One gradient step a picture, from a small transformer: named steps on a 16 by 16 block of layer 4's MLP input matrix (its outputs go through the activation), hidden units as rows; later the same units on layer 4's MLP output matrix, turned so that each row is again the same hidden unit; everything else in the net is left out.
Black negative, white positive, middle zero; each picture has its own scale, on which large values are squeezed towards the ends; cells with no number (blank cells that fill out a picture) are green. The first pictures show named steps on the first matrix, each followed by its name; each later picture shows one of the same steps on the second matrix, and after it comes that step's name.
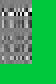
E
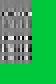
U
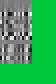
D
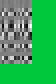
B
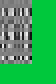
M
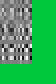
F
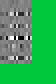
U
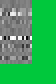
E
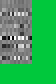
U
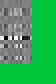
D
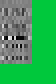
D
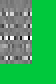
U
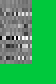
U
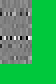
F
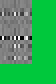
E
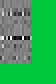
E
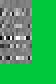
M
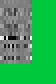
D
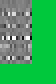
U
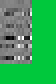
M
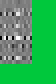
U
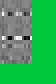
F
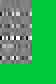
U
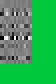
B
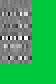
U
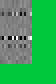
F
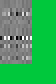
E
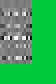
B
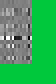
D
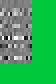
M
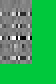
U
